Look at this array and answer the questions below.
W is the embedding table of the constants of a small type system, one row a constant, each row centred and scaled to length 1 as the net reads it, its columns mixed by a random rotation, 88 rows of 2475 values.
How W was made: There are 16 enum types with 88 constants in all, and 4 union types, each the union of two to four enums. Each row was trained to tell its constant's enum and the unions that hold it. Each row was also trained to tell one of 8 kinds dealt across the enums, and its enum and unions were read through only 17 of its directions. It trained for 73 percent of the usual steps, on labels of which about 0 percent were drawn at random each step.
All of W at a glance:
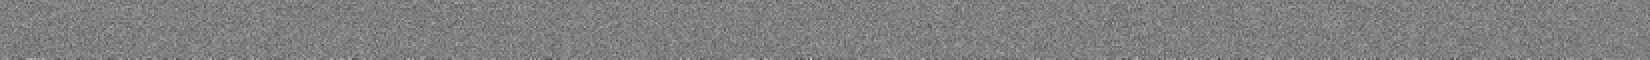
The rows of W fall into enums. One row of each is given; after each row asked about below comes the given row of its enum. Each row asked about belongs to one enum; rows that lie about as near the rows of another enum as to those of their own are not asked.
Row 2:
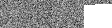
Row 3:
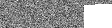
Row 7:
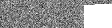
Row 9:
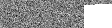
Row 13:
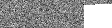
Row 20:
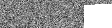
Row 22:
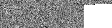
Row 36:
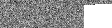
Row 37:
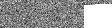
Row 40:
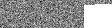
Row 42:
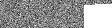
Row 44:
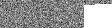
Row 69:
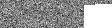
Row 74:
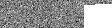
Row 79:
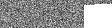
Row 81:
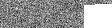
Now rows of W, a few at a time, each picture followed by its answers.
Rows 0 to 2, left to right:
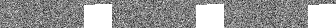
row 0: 69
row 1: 81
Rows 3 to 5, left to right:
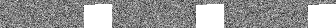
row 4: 20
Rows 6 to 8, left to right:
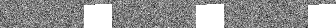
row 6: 9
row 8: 74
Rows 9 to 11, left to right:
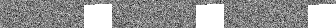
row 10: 9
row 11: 42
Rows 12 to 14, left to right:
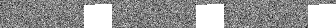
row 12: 22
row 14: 22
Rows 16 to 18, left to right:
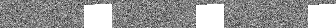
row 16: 37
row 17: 79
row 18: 7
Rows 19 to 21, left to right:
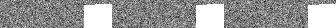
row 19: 36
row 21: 40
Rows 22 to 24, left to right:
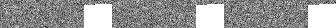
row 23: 7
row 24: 74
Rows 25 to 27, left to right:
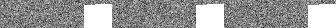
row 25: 40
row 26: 20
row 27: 7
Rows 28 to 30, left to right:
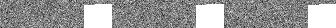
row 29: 37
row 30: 40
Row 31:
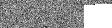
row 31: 22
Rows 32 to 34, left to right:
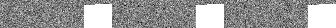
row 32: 42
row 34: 81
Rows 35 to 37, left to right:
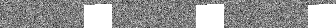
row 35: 81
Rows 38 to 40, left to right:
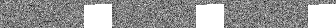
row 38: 79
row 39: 3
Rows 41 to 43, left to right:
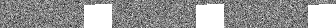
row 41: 40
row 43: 9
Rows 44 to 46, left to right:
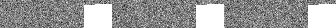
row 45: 44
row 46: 20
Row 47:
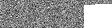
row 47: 37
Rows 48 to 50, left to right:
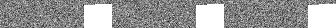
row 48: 69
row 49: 2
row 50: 79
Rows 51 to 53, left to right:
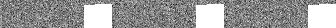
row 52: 40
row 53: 79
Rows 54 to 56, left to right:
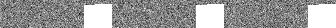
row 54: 20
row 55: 36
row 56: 81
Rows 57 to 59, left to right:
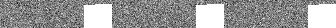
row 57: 36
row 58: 22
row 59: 42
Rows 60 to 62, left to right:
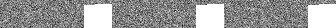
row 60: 40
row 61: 74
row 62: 36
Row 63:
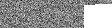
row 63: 74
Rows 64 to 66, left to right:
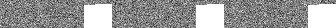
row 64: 69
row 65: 81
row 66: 69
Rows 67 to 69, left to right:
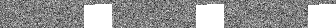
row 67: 69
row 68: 79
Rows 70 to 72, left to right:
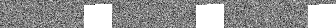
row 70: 74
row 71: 20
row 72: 81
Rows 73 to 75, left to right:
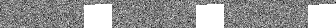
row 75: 42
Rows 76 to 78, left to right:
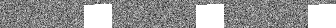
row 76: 20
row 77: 2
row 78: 22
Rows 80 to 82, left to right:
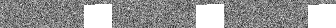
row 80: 2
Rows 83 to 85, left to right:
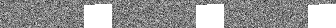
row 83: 42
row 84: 74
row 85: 79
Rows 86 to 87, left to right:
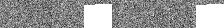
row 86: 2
